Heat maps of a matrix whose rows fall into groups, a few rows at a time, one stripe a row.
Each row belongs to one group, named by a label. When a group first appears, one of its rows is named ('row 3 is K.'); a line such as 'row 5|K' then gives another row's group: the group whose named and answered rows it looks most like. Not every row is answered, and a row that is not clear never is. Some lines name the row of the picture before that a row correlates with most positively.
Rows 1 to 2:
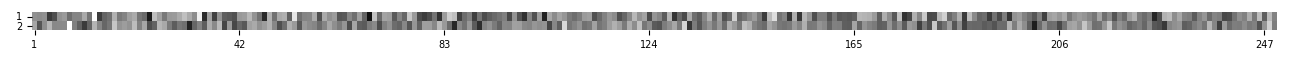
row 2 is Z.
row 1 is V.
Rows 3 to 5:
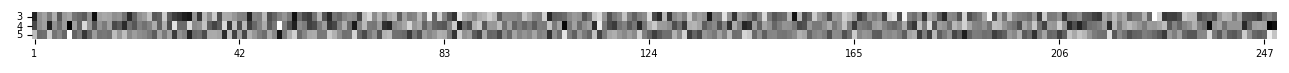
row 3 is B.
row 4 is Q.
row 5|Z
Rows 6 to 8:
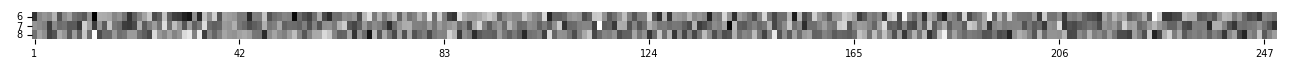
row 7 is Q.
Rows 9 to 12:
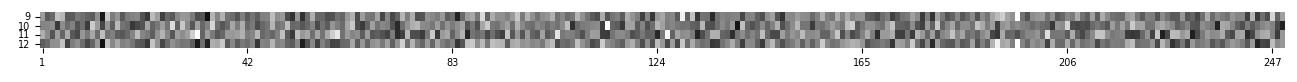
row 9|B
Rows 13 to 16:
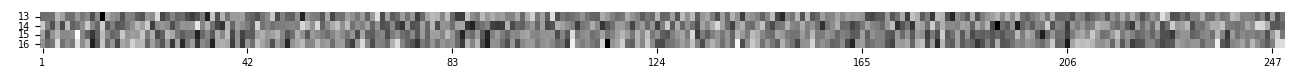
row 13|B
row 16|Z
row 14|V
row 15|Z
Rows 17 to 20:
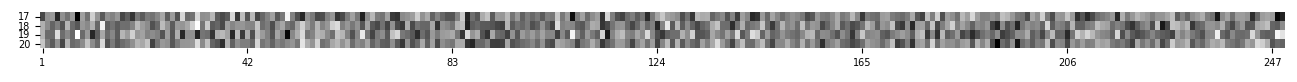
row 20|V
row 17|Q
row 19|Z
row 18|V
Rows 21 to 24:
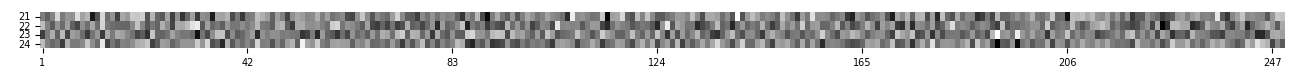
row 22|V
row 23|B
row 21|Z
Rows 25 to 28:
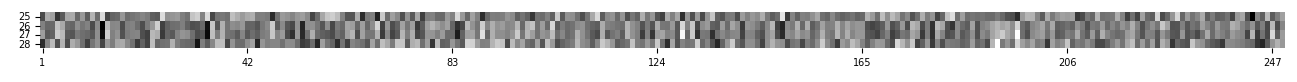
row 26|B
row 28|B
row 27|B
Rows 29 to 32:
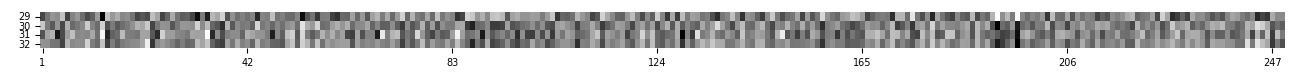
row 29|B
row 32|V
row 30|V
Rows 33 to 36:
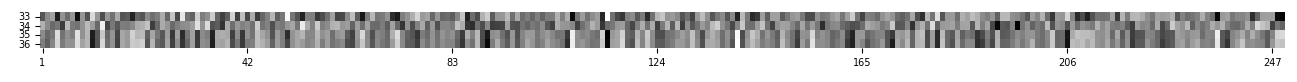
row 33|Q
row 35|Z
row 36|Z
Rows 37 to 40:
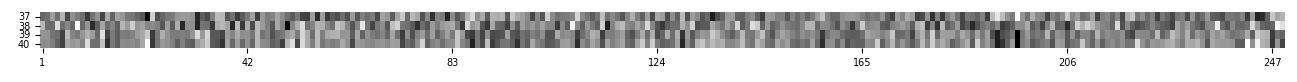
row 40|V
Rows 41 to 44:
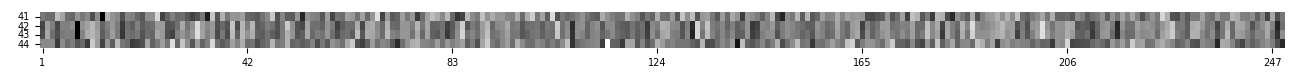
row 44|Q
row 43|Q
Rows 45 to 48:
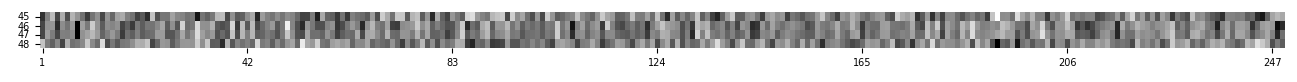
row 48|V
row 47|Q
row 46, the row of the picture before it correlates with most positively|42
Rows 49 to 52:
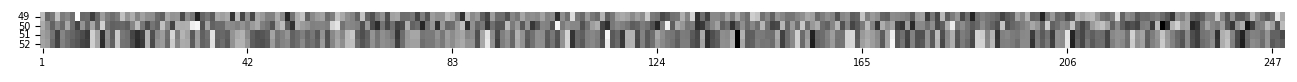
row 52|Q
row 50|V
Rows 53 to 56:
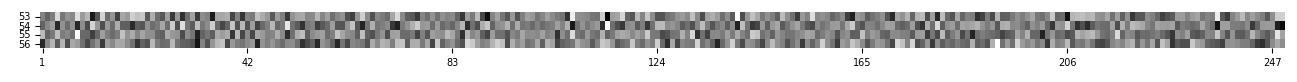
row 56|B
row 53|Z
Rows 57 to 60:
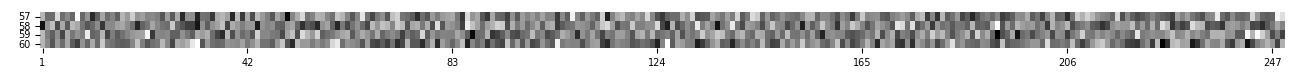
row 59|V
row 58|B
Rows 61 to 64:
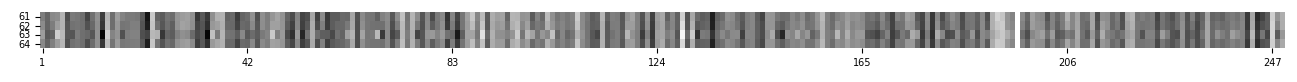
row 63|B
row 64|B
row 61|B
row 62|B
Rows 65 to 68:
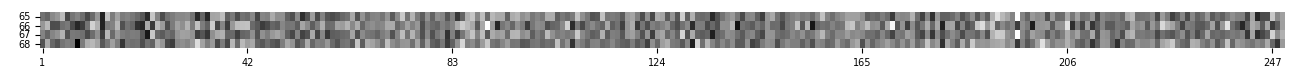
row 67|B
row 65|B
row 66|Q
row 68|Q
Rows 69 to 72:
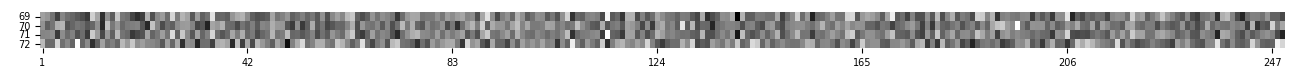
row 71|Q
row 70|B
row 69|Q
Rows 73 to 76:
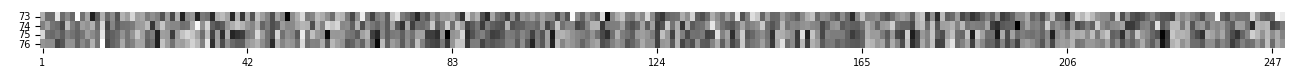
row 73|Z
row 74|V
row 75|V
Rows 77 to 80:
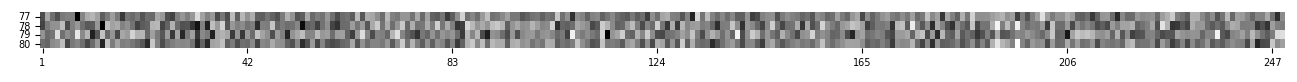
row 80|B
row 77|Q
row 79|Z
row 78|B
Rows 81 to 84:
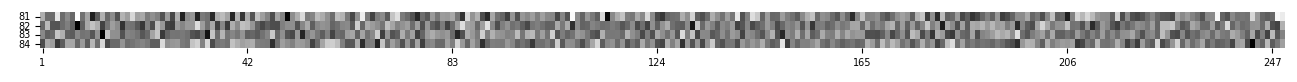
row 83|B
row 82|Q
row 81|Z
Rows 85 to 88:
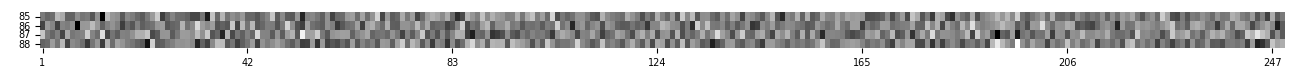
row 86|Q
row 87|V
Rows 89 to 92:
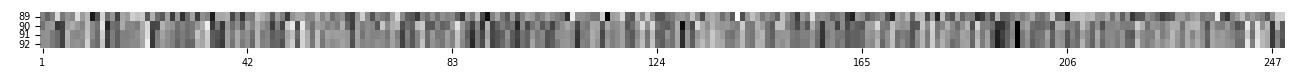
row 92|V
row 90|V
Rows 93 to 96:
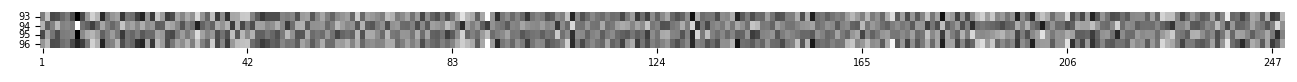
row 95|Q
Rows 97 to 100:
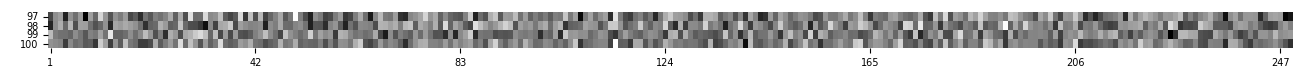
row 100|Q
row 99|V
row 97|Q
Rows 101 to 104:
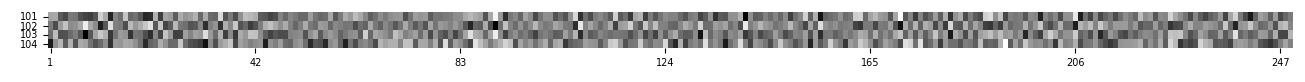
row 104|B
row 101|Q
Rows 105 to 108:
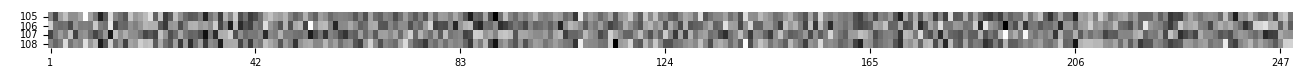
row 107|B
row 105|Z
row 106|V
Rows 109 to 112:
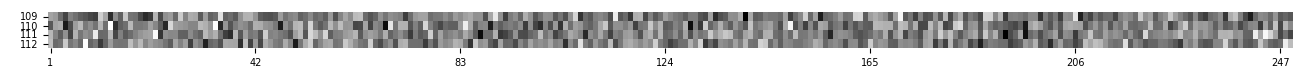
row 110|V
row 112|Z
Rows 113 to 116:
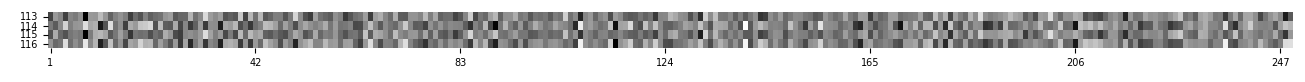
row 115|Q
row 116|Z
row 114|Z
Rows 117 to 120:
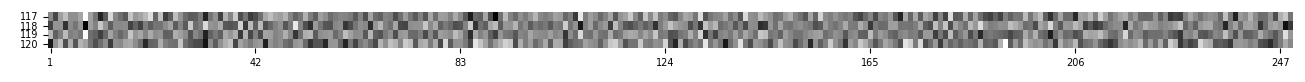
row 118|Q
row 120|B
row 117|Z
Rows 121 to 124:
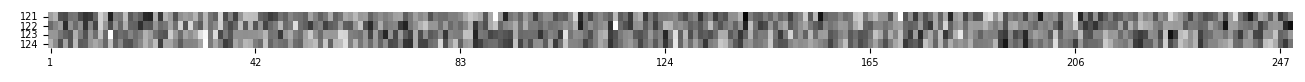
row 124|V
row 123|V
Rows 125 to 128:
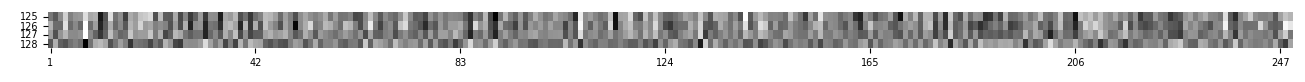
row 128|Q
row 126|Z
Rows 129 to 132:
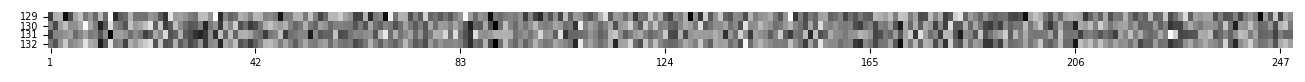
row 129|V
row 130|Z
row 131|B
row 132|Z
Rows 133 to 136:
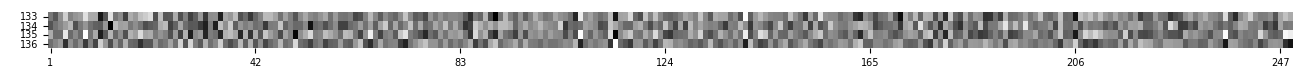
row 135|Z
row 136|Q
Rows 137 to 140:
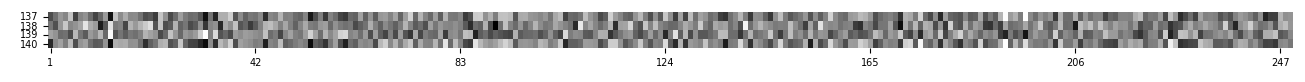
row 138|Z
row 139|V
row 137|B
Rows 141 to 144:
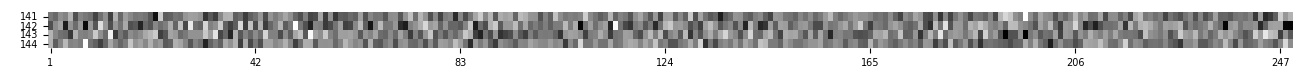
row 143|V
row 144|Z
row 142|Q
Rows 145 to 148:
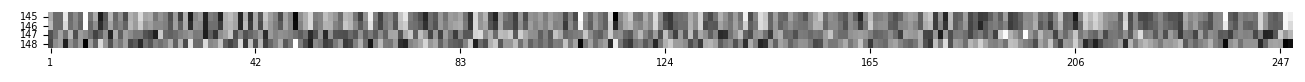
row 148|Q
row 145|Z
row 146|Z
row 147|B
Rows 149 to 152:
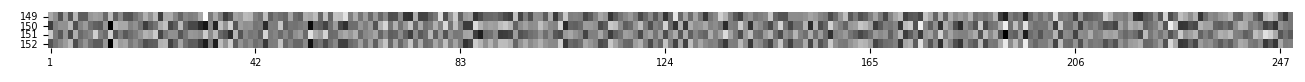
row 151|V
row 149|V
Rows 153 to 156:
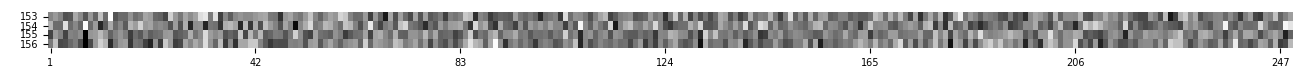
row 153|V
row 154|Z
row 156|Q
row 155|Q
